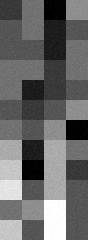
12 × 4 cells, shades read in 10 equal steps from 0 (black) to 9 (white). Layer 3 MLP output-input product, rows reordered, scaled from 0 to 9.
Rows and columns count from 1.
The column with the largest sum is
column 1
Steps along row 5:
down up up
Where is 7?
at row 9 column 1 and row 12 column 1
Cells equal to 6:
4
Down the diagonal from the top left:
2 4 1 4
